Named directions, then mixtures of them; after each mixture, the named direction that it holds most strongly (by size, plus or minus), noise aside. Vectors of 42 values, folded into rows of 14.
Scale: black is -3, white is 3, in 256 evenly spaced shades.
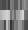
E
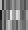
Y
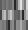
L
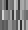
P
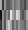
Y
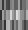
Y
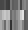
E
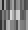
Y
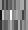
Y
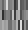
P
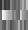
E
